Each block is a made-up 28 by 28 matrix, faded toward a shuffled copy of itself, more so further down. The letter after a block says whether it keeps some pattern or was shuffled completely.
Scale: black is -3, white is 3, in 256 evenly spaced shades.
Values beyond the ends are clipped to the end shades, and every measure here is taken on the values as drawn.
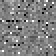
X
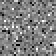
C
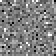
C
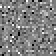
C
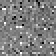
X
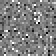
C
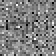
X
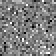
C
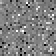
C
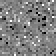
C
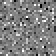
C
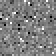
C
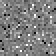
C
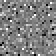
C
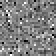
C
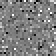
C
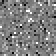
C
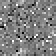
X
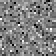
C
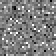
C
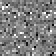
X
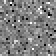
C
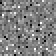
C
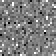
C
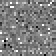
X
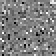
X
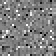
X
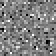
C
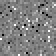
C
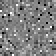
C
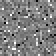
C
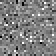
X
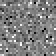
X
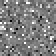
C
